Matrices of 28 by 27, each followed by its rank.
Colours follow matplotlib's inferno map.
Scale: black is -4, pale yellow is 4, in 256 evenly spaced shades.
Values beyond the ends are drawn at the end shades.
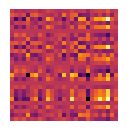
two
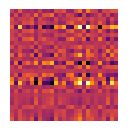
two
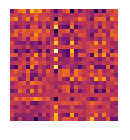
three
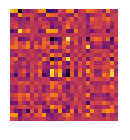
three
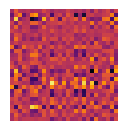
three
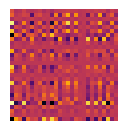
two
